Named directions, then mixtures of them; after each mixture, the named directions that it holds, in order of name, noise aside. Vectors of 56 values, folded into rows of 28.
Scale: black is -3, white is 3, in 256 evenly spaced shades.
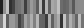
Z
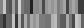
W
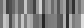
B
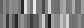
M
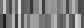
W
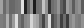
M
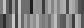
W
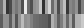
B, M, W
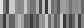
Z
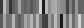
B, W, Z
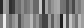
B, Z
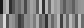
Z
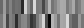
M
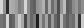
B, Z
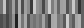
M, W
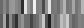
M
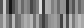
B, W, Z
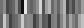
B, M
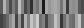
W, Z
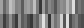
B, M, Z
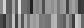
W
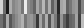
B, Z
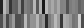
M, W, Z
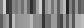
B, W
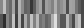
W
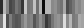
B, M, Z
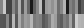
B, W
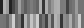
W, Z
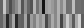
M, W, Z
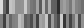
Z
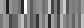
B, M, Z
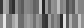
B, Z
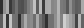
M, Z
